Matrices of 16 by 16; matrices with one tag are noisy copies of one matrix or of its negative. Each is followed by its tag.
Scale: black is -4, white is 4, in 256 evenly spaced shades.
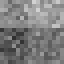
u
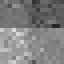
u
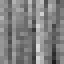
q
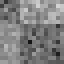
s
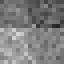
u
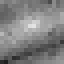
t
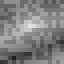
t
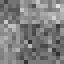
s
